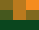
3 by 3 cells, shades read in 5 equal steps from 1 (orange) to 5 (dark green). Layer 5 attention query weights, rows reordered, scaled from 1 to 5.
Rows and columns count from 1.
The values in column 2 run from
2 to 5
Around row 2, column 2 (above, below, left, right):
2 5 4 3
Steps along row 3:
same same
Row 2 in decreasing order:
4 3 2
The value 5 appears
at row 3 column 1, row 3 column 2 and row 3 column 3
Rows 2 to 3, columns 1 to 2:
4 2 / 5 5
